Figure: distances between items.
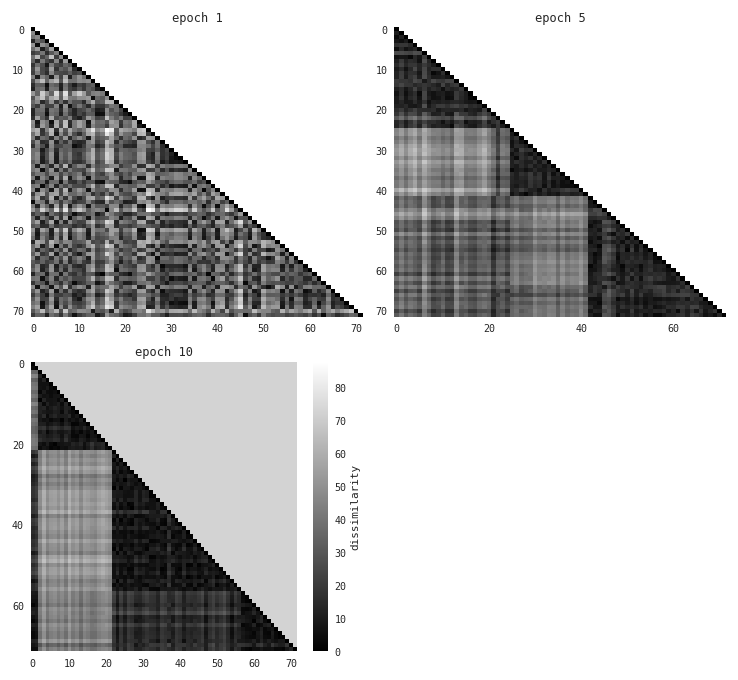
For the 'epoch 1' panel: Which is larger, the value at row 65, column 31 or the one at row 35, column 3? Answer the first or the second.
the second
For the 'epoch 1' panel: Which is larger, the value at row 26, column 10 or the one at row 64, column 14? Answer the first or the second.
the second
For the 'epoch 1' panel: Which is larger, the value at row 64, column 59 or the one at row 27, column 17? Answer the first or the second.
the second
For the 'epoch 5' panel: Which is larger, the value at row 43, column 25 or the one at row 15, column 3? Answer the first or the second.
the first
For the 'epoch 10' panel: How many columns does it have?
72
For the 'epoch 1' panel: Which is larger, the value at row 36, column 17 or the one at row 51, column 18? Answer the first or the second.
the first
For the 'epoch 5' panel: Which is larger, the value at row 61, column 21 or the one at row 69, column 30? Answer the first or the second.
the second
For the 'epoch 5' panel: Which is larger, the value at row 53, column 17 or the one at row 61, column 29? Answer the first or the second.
the second
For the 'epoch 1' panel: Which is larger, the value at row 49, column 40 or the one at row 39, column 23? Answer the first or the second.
the second
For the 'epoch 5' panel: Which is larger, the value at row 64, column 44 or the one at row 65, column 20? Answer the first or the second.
the second
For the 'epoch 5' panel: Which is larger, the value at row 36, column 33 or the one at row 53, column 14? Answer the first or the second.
the second
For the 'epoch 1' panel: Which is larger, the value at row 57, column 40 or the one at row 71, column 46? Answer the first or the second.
the first
